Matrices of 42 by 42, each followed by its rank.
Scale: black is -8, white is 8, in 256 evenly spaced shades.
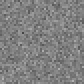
full rank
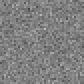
full rank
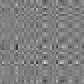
two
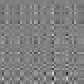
two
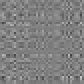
three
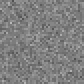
full rank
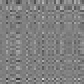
two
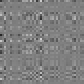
two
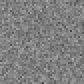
full rank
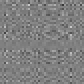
three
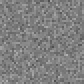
full rank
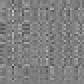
three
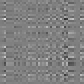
two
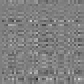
three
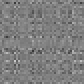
three
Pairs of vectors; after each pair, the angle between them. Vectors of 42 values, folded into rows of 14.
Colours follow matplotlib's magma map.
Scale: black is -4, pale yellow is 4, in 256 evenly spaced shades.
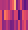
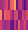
nearly parallel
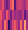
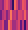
nearly opposite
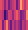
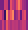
orthogonal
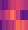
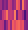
partly aligned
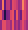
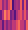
partly opposed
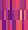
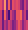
partly aligned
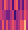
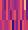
orthogonal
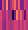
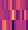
partly opposed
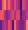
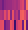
partly opposed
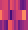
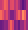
nearly parallel
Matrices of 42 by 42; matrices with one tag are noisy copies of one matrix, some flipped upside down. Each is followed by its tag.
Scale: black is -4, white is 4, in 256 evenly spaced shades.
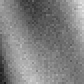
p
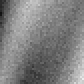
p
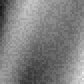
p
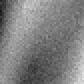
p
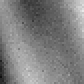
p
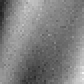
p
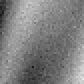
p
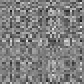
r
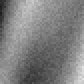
p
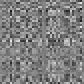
r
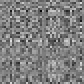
r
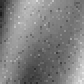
p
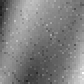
p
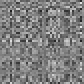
r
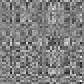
r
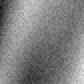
p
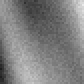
p
